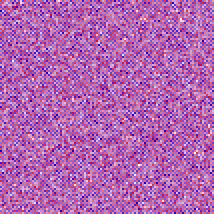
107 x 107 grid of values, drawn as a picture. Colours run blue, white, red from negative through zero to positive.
Grain: checkered. Average level on the scale: 50%. Slope: none. Odd rows or columns: none. Seam: none. Histogram: two levels.
